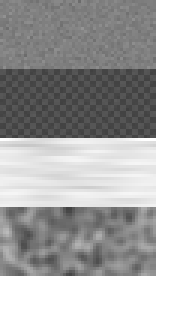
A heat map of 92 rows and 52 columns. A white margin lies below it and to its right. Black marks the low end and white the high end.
It is made of 4 by 1 panels. Panel 1,1: middling, fine-grained, faint in contrast. Panel 2,1: low, checkered, faint in contrast. Panel 3,1: very high, streaked across, faint in contrast. Panel 4,1: middling, blotchy.
